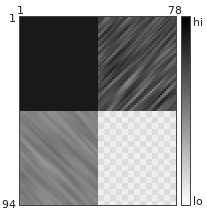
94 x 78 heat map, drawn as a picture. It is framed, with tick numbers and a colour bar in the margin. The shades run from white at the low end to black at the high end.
The table splits into 2 rows of 2 panels. Panel 1,1: very high, flat. Panel 1,2: high, slanting up to the right. Panel 2,1: middling, slanting down to the right, faint in contrast. Panel 2,2: very low, checkered, faint in contrast.
